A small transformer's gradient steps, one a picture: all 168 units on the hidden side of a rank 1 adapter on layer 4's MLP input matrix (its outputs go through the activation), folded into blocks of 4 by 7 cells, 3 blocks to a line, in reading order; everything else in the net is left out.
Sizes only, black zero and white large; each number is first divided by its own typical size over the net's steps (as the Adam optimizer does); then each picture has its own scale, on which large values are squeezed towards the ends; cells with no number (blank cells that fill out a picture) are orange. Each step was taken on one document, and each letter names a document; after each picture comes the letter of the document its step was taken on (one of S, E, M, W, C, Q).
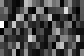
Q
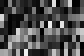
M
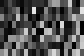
M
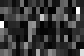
Q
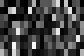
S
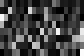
S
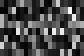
S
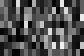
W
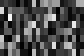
Q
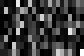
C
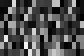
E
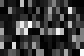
S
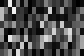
M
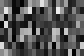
W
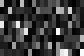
S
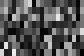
W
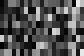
Q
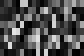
E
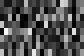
Q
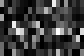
S
